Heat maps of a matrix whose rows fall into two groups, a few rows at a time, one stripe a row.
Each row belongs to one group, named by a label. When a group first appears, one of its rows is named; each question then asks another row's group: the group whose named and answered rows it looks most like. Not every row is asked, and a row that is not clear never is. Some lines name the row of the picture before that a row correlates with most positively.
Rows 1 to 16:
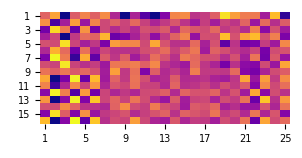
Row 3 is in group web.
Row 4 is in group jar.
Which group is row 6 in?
web
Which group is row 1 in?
jar
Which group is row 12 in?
web
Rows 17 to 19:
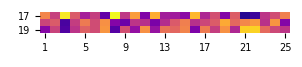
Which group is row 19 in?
jar
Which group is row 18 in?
jar
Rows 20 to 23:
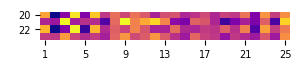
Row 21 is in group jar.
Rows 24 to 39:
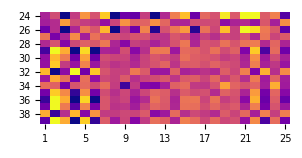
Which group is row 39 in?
web
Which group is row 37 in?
web
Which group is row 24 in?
jar
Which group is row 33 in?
web
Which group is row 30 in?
web
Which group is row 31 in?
web
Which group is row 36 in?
web
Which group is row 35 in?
web
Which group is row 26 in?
jar
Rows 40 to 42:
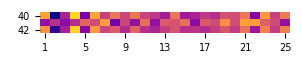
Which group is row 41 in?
jar
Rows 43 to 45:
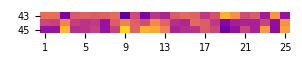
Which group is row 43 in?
jar
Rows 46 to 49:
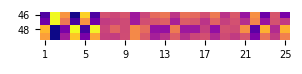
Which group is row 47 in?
web
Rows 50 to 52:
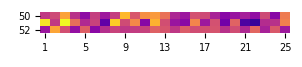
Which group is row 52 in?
web
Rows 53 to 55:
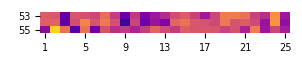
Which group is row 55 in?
web
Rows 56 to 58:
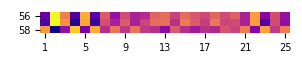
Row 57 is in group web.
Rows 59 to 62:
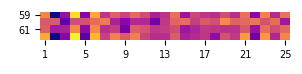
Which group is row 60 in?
jar
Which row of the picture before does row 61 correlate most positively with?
58
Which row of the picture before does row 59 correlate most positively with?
58
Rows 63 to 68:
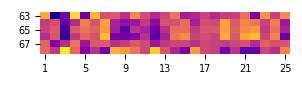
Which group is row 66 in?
jar
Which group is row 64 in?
jar
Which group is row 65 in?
jar
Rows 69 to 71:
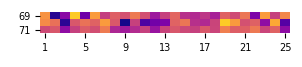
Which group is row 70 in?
jar
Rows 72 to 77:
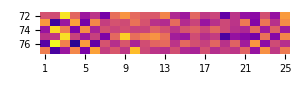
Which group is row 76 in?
web
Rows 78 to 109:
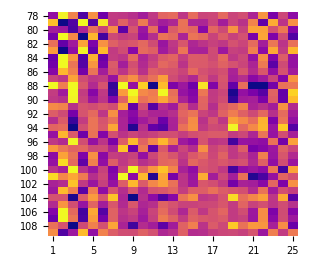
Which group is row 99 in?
web
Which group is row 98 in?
web
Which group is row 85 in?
web
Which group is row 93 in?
jar
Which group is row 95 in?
web
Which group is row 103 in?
web
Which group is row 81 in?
web
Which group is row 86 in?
web
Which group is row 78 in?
web
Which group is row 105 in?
web
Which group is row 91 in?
jar
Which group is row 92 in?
jar
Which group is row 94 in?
jar
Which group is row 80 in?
jar
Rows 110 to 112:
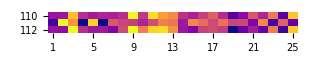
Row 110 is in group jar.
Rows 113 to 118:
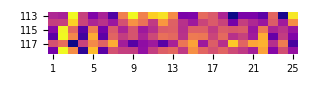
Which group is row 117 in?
jar
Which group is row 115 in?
web
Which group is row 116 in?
web
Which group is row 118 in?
web
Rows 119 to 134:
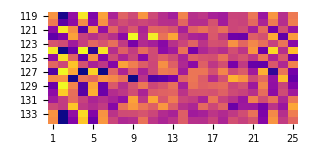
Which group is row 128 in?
jar
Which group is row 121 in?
web
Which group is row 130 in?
web
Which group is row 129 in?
web
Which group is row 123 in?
jar
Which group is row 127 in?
web
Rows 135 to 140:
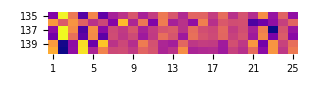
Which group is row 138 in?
web
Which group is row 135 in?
web
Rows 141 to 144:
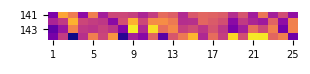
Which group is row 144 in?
jar
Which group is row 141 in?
web
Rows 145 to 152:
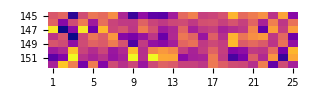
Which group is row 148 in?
jar
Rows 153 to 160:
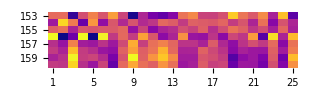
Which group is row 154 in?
web
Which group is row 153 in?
jar
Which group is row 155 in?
jar
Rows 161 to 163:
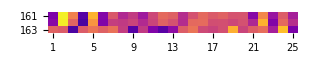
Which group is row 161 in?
web
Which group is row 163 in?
jar
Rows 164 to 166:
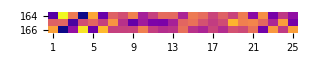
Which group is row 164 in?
web
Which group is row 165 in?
jar
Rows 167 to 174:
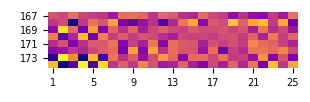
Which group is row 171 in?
jar
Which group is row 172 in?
jar
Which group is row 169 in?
web
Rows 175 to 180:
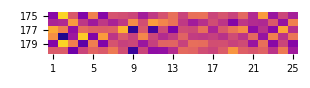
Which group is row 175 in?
web
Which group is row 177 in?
jar
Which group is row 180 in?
jar
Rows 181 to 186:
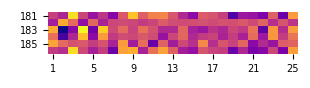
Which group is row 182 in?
web
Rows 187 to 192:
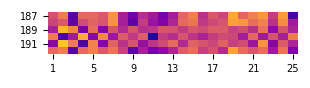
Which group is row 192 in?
jar
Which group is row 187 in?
jar
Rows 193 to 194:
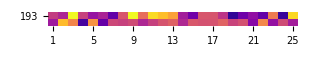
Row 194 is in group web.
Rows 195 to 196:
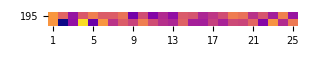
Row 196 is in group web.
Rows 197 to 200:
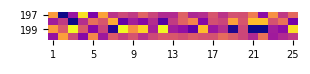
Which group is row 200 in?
web
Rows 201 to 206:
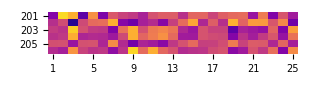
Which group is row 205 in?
jar
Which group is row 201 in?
web
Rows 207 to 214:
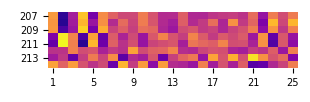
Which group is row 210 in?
web
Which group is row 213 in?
jar
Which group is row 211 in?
web
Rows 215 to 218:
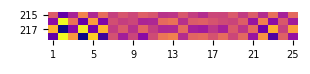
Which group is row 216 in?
web
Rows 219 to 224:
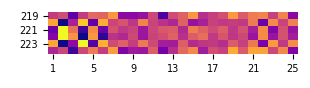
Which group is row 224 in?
jar
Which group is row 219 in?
jar
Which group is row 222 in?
web
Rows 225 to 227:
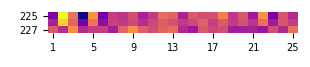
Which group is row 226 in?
web
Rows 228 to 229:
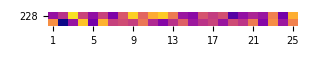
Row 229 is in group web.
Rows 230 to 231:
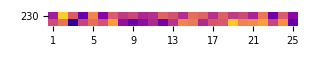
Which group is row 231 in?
jar
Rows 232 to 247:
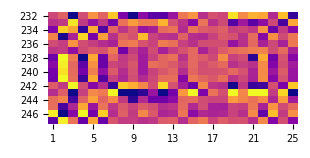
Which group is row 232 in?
jar
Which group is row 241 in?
web
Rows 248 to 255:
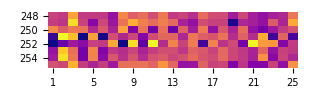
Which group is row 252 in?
jar
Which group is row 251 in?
web
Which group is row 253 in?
web
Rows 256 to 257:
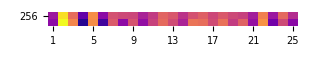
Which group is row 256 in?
web
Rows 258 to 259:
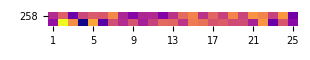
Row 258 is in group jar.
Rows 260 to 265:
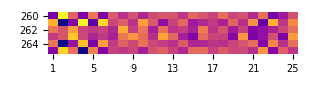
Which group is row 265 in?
web
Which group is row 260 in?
web
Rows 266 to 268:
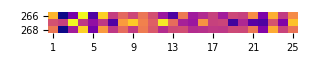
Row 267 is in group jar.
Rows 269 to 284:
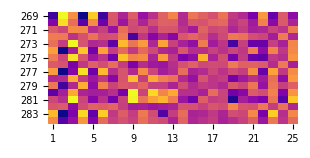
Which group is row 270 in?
web
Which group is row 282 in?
jar
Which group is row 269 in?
web
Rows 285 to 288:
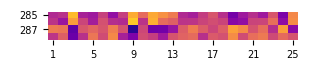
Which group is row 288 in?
jar
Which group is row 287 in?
jar
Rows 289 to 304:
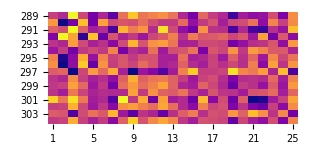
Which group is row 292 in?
web
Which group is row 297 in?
jar
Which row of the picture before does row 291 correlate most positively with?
285
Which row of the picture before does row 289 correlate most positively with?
285
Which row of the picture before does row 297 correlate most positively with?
287
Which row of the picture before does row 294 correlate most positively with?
288
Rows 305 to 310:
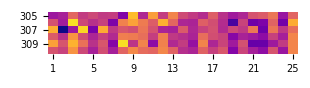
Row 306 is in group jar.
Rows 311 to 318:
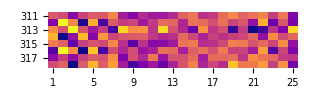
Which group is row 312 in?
web
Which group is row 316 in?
web
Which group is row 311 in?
jar
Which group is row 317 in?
jar
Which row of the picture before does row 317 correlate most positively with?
305
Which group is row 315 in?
jar
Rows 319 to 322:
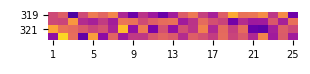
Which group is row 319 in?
jar
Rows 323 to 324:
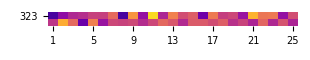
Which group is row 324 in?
web
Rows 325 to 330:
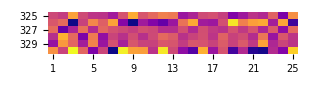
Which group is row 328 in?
web
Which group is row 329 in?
web
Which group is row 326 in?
jar
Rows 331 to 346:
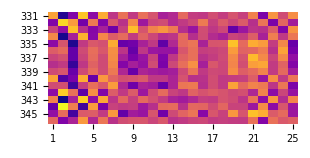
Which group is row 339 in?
jar
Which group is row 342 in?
web
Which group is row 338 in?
jar
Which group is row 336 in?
jar
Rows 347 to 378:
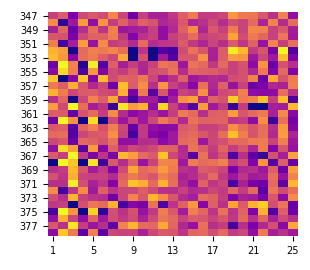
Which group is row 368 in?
web
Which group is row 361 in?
jar
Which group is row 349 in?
jar
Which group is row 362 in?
web
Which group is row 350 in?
jar
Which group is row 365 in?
jar
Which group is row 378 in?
web
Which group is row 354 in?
web
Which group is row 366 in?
web
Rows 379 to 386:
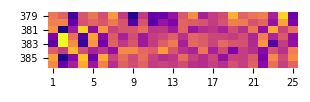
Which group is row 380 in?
jar
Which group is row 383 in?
web
